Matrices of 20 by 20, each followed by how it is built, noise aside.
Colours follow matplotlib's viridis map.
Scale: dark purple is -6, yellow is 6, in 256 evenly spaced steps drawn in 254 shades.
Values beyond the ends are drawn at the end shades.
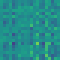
low rank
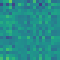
low rank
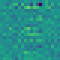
low rank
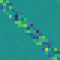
banded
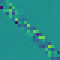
banded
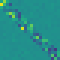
banded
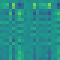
low rank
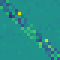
banded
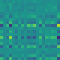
low rank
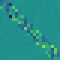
banded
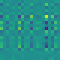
low rank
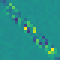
banded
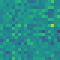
low rank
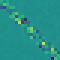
banded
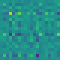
low rank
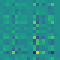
low rank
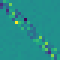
banded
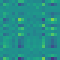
low rank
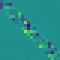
banded
